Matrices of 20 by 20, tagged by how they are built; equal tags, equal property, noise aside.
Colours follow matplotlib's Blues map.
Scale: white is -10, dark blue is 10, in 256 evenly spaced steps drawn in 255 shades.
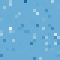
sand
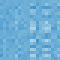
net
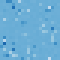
sand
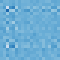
net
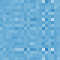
net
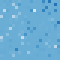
sand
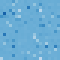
sand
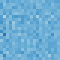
net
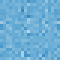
net
